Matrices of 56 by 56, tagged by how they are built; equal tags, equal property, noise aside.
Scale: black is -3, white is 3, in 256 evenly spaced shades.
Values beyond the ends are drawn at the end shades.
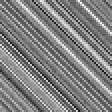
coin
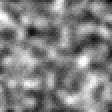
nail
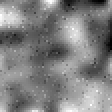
nail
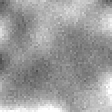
nail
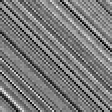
coin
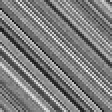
coin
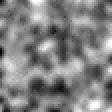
nail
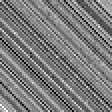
coin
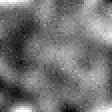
nail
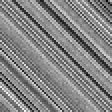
coin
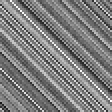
coin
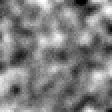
nail
